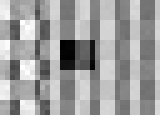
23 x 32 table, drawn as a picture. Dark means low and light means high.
Overall the values sit about 60% of the way up the scale. The centre is the ninth with the lowest average. No overall slope runs across the table. A vertical seam about 30% of the way across splits the table, and the right part is calmer. Stripes running up and down repeat 6 times from left to right. An odd patch, lower than its surroundings, sits in the centre.
